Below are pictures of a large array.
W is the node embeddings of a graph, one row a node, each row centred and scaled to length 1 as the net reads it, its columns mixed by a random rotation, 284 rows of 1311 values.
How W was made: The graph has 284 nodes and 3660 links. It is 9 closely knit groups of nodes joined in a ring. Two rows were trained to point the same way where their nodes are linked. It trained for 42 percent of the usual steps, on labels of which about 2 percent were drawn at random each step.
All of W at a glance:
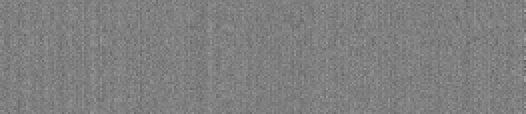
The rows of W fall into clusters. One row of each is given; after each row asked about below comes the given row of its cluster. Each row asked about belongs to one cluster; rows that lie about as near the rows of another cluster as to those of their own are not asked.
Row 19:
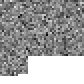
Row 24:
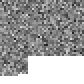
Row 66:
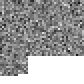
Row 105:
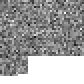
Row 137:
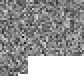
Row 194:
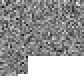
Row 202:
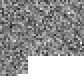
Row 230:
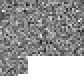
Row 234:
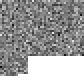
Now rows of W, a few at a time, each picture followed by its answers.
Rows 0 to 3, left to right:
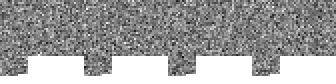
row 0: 230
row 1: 234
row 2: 194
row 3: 19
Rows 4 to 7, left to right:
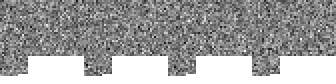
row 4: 105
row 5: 66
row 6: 137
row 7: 66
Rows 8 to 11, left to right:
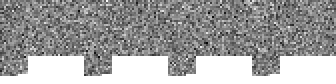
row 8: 202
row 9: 194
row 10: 19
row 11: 234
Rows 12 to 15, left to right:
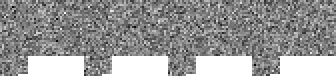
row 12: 105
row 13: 202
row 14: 105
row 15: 66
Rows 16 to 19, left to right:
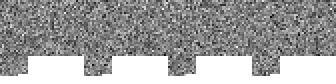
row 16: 105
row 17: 19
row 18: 234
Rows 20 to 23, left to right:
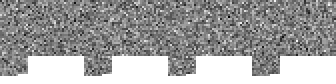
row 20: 24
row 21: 230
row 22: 230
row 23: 194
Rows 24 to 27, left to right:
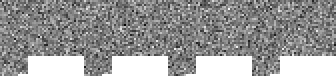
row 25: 234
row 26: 234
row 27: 202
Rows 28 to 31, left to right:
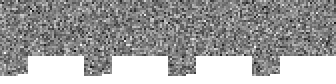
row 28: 24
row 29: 137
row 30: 66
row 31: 105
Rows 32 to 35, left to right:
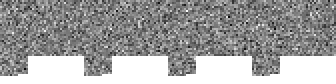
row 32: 24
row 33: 24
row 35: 105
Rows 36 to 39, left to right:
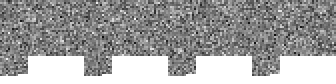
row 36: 230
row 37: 230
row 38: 234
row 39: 202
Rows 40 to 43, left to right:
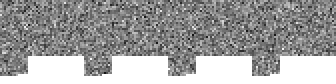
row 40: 24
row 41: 230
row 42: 24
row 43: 202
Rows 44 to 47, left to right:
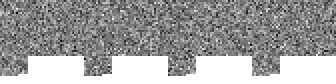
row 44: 24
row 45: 230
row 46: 202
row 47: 24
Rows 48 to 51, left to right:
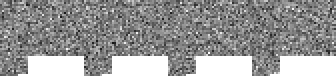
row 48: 230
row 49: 234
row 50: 230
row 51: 202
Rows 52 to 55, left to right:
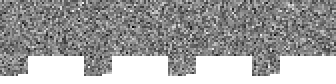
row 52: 19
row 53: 202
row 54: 105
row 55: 202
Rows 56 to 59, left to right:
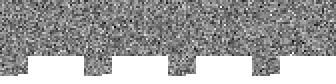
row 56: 66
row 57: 105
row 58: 19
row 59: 230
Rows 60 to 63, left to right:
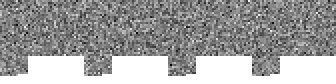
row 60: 24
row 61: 19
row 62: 66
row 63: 105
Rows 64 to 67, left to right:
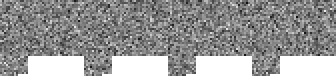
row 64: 19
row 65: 137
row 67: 19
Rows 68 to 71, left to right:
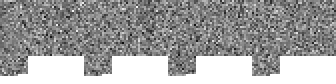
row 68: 19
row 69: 19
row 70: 194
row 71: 66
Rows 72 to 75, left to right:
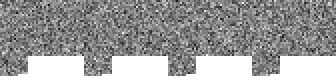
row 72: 24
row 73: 19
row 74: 230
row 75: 194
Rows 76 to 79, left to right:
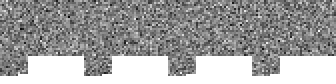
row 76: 137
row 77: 230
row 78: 230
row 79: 66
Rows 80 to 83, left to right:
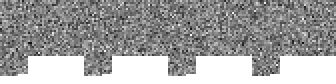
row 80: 234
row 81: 194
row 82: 105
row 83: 230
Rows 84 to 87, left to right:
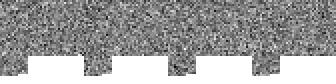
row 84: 24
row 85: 202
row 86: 137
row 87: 194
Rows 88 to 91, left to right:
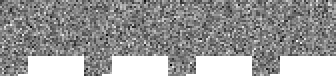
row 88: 105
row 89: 202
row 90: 66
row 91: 194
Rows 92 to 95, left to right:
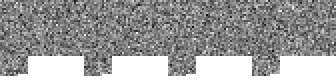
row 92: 19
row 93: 234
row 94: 66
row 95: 202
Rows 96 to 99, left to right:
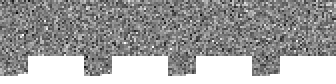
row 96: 24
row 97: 234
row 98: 194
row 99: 194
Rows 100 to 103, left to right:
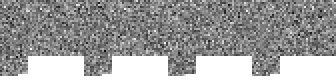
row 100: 202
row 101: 202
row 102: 194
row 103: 19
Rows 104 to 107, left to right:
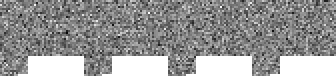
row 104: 19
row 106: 19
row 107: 19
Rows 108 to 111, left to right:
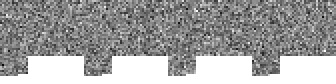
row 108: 66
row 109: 19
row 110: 202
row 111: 194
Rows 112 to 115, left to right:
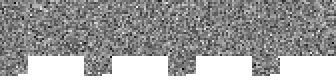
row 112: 202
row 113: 19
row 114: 194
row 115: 66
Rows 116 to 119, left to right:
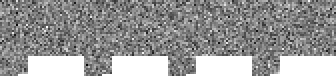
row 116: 24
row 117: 66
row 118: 230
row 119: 202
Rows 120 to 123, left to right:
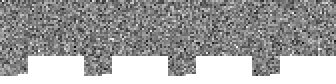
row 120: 24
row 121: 66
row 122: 234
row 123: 230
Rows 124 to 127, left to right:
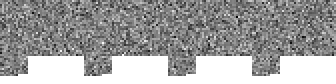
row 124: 66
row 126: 137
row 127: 19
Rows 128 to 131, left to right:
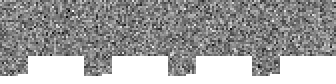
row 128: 19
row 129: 234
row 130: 24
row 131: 137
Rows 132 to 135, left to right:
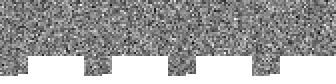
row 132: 66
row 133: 230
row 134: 137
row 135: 19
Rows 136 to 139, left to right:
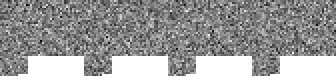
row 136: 230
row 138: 230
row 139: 230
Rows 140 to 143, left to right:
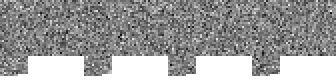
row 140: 19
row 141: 202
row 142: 66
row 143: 194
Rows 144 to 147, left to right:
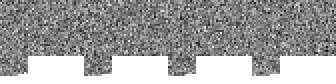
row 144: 24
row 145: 194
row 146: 234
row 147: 24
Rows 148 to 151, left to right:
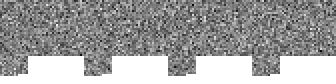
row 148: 19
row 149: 24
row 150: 137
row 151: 66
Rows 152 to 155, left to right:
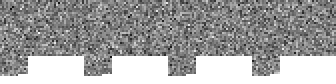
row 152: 105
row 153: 19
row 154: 66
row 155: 202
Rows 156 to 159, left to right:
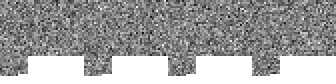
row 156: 137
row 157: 19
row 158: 230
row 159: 230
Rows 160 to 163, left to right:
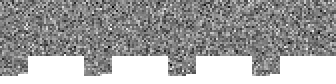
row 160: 24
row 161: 24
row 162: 66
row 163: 19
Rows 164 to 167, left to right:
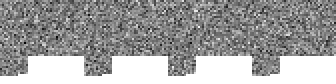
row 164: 137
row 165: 66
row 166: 202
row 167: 105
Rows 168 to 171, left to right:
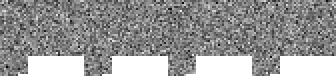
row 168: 137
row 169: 66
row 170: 202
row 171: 19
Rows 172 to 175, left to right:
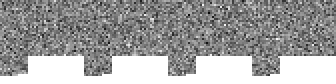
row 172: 24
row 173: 137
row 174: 19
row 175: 66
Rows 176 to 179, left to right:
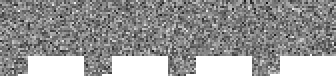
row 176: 230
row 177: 66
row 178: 105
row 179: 202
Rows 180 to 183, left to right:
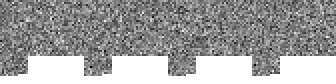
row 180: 230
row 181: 137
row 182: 105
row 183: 66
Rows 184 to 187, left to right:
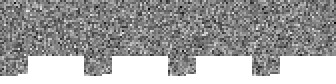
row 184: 202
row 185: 105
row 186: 105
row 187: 105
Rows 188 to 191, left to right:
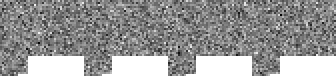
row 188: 19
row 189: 202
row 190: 194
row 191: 24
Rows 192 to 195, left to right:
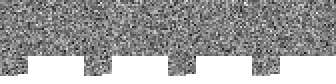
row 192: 230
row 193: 202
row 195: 105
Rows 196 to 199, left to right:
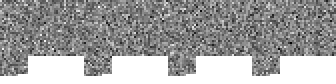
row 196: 194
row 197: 19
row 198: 24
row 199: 19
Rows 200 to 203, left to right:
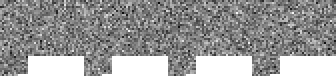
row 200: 194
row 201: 24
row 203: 230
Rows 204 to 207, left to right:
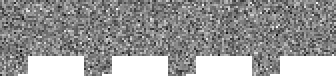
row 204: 202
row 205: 137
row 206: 19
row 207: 24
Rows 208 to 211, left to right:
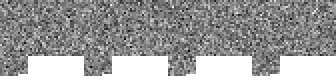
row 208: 137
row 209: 137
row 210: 202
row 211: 194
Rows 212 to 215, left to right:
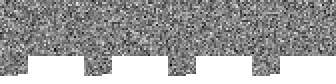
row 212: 194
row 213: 230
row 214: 66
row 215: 66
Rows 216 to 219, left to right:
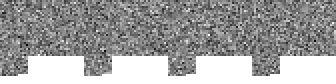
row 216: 230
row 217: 202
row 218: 230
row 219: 66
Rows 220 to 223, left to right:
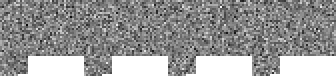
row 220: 194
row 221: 66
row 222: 19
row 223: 66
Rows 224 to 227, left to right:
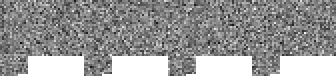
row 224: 19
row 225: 137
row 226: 230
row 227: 234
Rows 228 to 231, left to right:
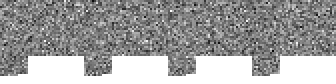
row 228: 194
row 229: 230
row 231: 202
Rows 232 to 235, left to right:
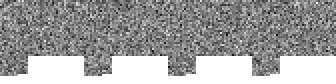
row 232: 194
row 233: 66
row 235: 24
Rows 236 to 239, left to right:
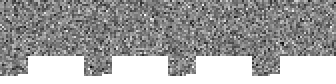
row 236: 66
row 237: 137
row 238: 19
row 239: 234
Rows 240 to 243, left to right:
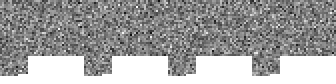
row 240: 66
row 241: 19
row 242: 105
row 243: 24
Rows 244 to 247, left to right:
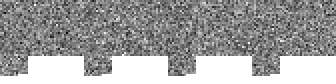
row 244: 19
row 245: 230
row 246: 202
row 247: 66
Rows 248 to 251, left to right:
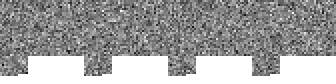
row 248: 66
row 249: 230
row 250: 66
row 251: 230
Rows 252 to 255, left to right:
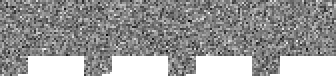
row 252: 105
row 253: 202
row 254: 230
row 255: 194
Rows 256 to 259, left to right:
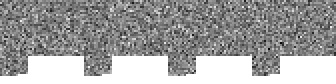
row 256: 137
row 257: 202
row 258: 105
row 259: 234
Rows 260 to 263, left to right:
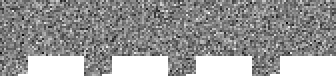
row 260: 202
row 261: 194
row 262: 230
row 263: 234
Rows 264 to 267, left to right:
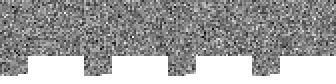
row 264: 105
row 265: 234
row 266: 202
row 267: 105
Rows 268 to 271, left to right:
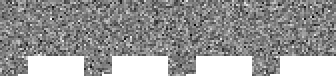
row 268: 230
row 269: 137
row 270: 194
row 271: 230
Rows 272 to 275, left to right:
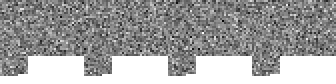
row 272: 230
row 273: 66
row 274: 137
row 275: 19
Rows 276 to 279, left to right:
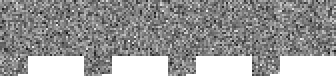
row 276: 19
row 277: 194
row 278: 105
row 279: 202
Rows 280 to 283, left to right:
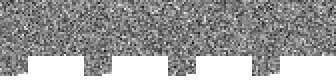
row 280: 24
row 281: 202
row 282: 137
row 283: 202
